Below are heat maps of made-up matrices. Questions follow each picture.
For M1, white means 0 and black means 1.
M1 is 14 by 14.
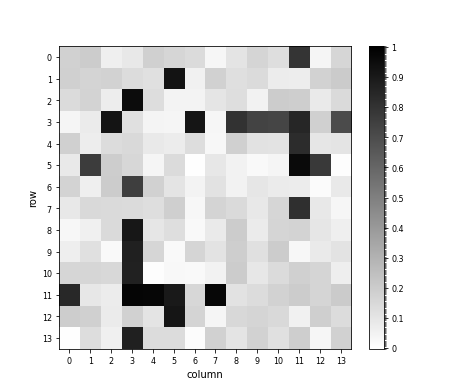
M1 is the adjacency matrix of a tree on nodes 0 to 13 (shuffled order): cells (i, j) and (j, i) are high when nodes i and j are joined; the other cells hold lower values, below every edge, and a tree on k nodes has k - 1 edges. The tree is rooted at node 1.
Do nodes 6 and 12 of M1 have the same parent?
no
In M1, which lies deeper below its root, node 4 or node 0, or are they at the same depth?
the same depth
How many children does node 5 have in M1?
2
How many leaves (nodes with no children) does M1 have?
10
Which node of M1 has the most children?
3
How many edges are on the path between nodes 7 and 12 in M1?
3
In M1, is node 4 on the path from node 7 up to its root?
no
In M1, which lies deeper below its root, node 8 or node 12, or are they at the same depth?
node 8
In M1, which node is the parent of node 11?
5
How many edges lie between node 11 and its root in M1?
2
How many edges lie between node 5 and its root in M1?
1
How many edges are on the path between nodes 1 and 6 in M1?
4
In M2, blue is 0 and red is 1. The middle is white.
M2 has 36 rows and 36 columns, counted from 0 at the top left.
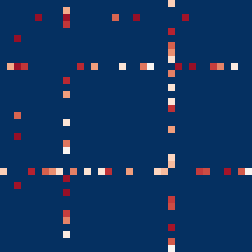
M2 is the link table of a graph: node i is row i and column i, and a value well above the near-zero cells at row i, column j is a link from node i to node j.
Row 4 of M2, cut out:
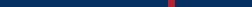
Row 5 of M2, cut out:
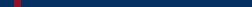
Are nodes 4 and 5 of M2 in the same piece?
no
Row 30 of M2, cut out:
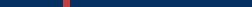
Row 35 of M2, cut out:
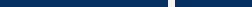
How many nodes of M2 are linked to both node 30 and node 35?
0
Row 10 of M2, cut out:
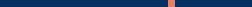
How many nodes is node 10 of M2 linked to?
1
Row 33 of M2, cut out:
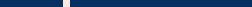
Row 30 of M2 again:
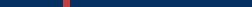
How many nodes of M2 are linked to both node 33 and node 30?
1
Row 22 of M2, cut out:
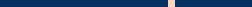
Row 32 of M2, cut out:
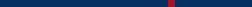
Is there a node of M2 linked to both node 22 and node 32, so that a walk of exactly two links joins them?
yes
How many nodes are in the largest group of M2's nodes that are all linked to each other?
2
